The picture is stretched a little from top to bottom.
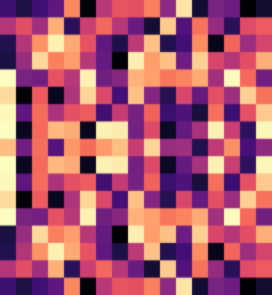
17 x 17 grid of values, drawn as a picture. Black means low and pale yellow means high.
Ninth with the highest average: middle left. Mirror symmetry: top to bottom. Slope: none.
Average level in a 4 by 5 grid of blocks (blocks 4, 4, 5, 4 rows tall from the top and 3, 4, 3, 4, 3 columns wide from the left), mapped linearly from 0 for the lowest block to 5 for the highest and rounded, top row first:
03221 / 44415 / 44514 / 03221
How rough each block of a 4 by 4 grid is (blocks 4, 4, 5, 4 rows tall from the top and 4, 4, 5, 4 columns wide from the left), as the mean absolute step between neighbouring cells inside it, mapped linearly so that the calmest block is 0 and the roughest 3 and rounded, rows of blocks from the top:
0130 | 2202 | 2102 | 0130
